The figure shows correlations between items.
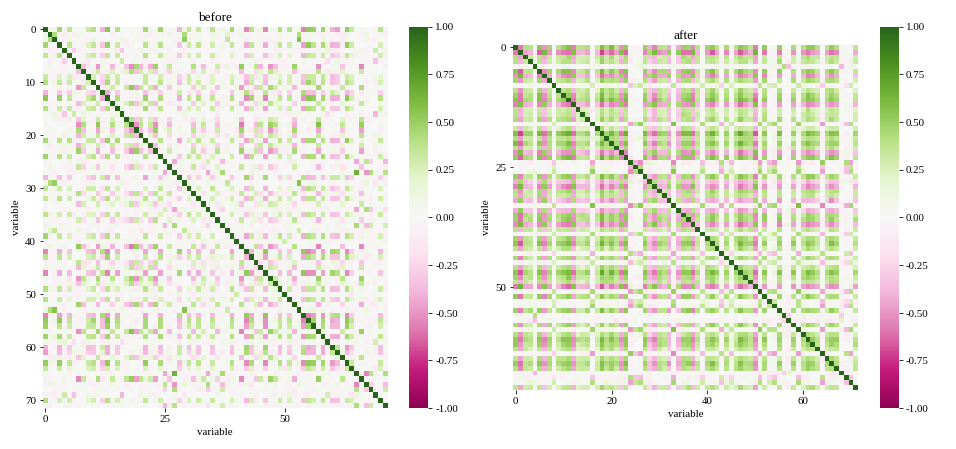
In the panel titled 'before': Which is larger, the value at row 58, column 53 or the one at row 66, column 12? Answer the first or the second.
the first
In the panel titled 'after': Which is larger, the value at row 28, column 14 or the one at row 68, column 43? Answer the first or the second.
the second
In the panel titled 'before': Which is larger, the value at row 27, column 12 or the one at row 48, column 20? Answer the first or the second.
the second
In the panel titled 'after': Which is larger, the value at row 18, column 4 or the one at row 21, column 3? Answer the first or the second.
the second
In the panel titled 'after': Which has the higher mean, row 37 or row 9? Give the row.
9
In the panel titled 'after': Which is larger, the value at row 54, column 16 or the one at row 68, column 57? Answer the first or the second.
the first
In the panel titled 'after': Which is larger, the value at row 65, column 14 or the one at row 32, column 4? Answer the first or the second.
the first
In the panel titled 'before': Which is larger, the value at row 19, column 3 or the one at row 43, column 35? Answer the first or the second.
the second
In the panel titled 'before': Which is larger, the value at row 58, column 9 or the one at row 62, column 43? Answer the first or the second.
the first
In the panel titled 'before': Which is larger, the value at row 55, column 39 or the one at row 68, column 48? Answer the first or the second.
the first
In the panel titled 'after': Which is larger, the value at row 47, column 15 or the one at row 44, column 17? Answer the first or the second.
the first
